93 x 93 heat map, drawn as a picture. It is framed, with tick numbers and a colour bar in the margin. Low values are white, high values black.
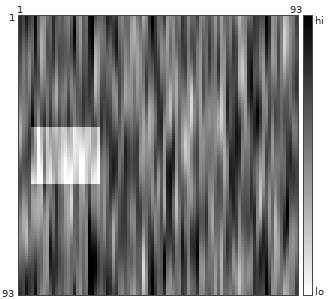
The ninth with the lowest average is the middle left. In the middle left lies a patch that is lower than the rest. Streaks run downward. There is no overall slope.
